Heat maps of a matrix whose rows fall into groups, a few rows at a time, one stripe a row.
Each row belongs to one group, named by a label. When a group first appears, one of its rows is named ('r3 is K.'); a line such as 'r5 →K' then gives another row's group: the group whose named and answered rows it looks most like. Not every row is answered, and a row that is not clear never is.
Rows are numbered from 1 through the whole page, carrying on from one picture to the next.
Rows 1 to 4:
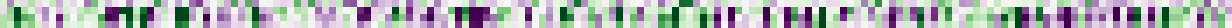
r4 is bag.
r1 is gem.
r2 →bag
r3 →bag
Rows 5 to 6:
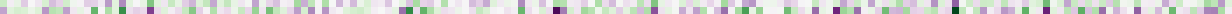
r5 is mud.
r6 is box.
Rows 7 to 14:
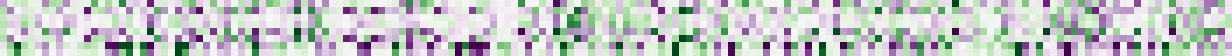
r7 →box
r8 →gem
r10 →box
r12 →gem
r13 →bag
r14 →bag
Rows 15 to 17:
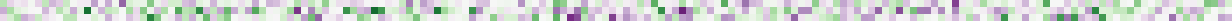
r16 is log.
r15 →mud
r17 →mud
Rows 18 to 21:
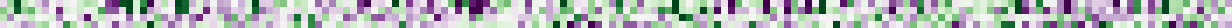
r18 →bag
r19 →bag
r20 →gem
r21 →mud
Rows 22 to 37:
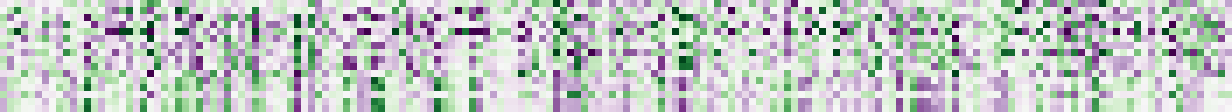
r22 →mud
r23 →bag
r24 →gem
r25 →mud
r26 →bag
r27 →mud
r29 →mud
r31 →gem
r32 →box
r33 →log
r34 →log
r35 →box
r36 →log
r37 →log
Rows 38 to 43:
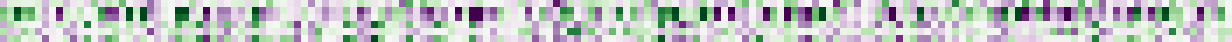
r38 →box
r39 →bag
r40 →bag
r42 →box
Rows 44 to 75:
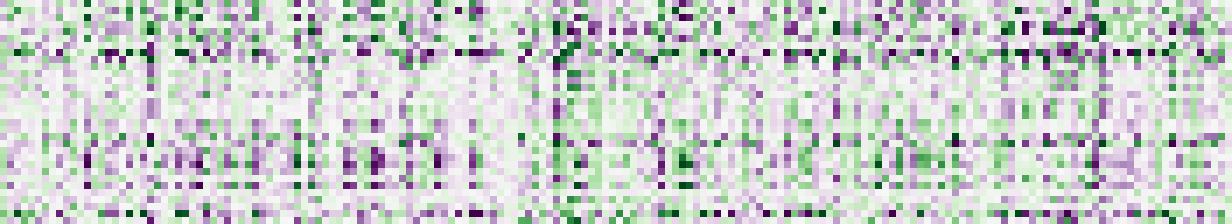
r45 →bag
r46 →log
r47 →mud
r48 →mud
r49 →log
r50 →box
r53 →box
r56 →box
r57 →gem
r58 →box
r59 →box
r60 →box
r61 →gem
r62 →gem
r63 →box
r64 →mud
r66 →gem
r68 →gem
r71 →mud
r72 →box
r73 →gem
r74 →bag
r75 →box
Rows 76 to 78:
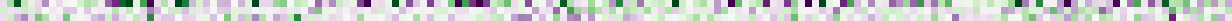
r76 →bag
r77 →box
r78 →mud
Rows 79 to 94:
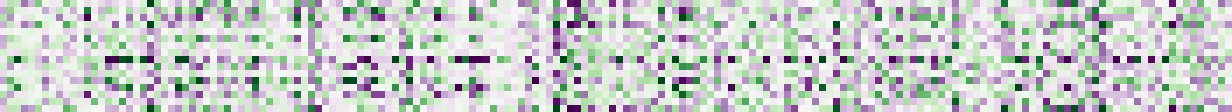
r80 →log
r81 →gem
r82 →mud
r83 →box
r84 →log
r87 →bag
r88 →gem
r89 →box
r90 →log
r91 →bag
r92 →gem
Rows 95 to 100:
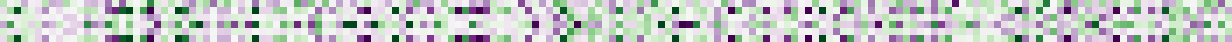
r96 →bag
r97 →box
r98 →log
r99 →box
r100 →bag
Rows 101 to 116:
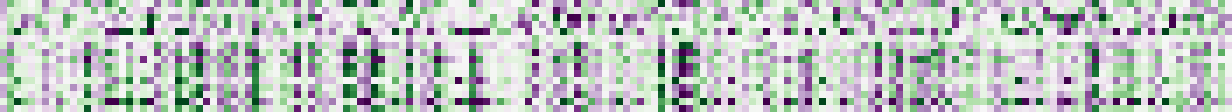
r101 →log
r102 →box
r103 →mud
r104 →mud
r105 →bag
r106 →gem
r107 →gem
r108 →log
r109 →gem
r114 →log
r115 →bag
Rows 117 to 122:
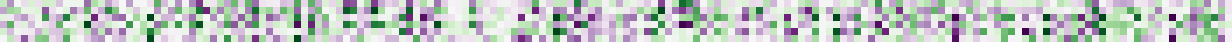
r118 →log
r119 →mud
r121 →mud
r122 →mud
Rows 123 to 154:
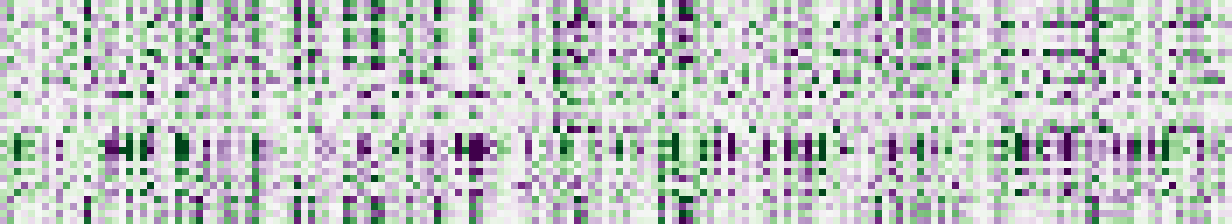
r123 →log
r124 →gem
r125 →log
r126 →mud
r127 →log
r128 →log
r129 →gem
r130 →mud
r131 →log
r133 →box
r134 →mud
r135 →gem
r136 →bag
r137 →box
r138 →gem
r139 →log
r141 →mud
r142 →bag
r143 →bag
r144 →bag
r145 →bag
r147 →bag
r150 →bag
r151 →gem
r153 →gem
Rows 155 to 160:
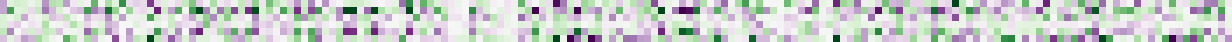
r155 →box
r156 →log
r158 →gem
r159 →gem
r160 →mud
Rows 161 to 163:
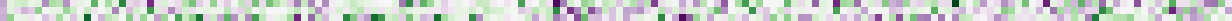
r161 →box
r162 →mud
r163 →log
